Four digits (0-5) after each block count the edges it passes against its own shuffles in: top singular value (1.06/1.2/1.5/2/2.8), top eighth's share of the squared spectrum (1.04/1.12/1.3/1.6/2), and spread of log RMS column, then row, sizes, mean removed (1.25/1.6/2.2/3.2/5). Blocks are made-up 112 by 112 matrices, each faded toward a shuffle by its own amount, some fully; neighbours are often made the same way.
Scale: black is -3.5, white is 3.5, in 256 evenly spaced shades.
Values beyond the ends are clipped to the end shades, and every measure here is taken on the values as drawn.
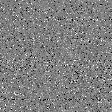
1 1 1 2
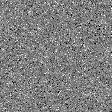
2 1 0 0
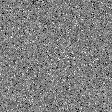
1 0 0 0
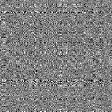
5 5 3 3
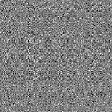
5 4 3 3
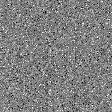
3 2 0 0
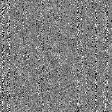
2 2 4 0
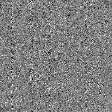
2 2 3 0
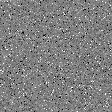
2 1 0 0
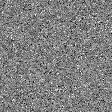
0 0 0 0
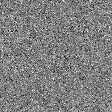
0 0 0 1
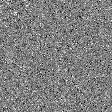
0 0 0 0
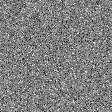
0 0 0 0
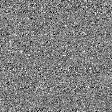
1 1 0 3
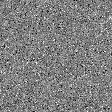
0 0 0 0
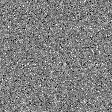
0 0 0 1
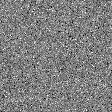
0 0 0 0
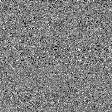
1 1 0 3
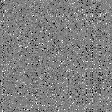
4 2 1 1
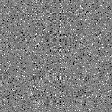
4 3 2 1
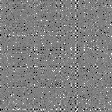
5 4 2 2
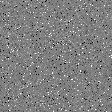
2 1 0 0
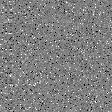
3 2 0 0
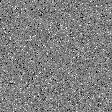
0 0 0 0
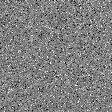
0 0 0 0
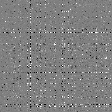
3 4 3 3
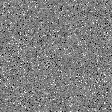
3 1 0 0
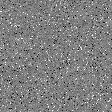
2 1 0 0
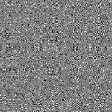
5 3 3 2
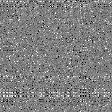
4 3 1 3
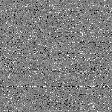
4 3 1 2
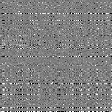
5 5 2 4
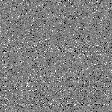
4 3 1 2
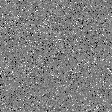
2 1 0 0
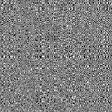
5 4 3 3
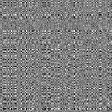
5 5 4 4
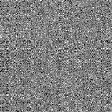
4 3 2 2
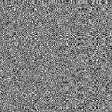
5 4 3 3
